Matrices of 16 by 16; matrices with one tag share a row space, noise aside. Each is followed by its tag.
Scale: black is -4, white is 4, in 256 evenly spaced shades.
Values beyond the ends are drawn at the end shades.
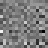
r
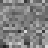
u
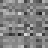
u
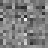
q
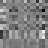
r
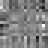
r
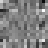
r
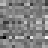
u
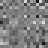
r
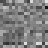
u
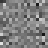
r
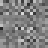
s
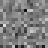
q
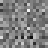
s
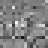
q
